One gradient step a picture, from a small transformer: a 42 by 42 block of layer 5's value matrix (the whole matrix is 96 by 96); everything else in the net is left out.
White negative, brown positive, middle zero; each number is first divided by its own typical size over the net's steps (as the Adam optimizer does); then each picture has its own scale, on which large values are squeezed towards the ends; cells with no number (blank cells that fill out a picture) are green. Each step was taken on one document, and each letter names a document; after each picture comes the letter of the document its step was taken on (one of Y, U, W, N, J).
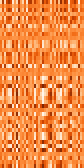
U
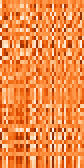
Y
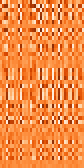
Y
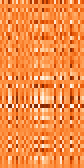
U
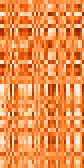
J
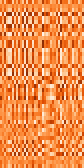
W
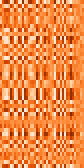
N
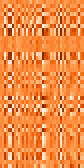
U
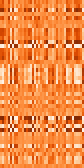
J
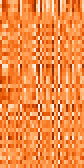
Y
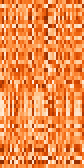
J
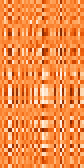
U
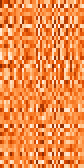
N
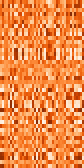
J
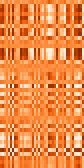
J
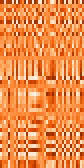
W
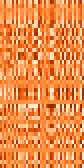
W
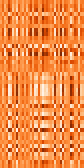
U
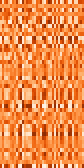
N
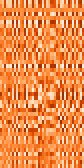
W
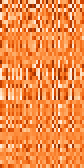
Y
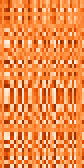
N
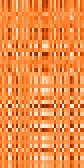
U
